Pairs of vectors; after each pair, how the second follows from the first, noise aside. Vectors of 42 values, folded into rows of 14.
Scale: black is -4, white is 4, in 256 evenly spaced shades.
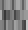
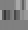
partly zeroed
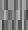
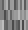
sign-scrambled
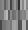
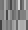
sign-scrambled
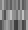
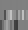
partly zeroed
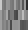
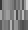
sign-scrambled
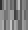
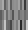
shuffled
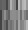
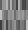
sign-scrambled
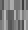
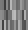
shuffled
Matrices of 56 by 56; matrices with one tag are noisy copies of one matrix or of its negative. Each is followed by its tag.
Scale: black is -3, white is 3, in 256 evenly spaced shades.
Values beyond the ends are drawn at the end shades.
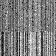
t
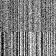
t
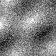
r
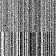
t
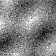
r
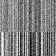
t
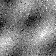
r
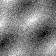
r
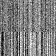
t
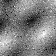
r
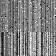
t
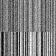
t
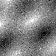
r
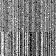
t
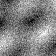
r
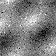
r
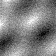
r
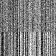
t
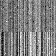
t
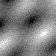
r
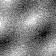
r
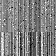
t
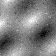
r
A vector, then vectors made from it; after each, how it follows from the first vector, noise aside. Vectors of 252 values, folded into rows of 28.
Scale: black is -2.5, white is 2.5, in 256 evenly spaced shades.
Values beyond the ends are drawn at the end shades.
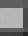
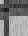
wrapped around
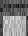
wrapped around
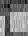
wrapped around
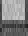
wrapped around
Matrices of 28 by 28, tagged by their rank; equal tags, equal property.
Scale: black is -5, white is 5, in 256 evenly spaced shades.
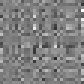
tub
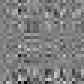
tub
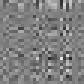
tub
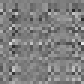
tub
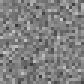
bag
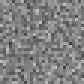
bag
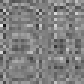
tub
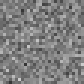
bag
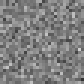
bag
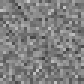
bag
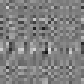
tub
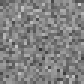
bag
